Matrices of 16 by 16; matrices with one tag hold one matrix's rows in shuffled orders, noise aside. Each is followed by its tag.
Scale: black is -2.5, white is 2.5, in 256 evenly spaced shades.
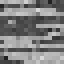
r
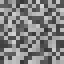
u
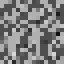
u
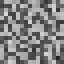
u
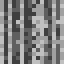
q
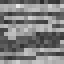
r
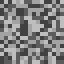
u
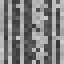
q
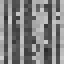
q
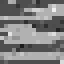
r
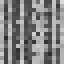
q
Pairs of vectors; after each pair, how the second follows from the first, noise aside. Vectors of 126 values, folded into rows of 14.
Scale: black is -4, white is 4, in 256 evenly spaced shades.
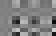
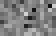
shuffled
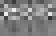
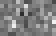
shuffled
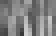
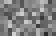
shuffled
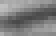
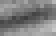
reversed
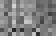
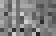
copied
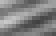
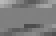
partly zeroed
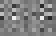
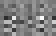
reversed
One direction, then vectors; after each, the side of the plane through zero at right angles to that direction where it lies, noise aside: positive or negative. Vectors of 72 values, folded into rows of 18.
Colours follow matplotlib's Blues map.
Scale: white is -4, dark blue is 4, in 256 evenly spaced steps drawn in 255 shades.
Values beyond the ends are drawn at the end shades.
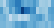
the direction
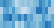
negative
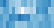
negative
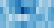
positive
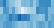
negative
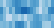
positive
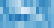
negative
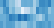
negative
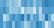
negative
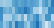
positive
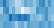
negative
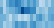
positive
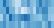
negative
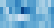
positive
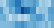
positive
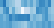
negative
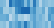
positive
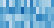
positive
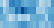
positive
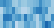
negative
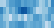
positive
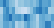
negative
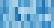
negative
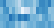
negative
